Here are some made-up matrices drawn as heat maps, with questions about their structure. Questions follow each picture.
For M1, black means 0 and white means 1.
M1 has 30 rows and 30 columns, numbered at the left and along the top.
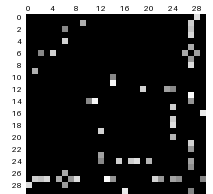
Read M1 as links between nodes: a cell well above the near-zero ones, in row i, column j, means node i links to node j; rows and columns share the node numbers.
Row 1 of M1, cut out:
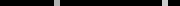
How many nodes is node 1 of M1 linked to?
2
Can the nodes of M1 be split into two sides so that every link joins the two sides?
yes
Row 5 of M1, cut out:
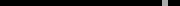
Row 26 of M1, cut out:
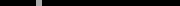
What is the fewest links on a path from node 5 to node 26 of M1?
4
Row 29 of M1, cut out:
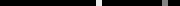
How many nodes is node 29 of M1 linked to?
2
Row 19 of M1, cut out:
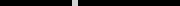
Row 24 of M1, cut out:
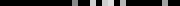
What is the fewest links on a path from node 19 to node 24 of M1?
2
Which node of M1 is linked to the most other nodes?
node 27
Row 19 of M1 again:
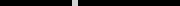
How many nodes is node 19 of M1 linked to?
1
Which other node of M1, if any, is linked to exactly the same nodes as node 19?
node 23
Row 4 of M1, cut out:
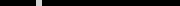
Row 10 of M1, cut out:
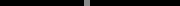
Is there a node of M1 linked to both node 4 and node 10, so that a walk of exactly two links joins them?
no
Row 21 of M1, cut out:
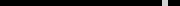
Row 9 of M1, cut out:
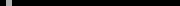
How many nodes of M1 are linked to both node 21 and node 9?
0
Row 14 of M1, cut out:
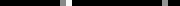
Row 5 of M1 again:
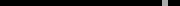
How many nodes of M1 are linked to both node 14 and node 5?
1
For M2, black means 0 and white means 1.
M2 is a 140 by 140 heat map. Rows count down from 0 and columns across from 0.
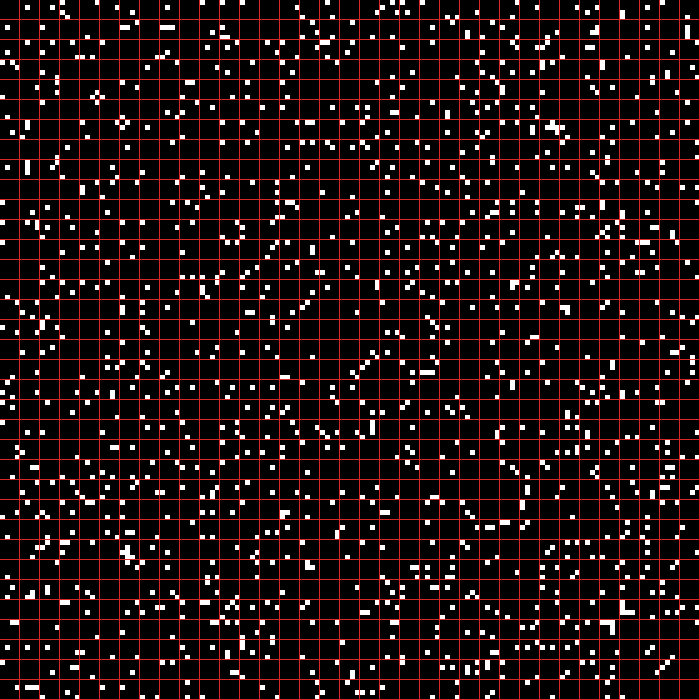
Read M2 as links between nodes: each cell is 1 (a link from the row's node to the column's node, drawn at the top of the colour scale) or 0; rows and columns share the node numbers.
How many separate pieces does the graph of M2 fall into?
1
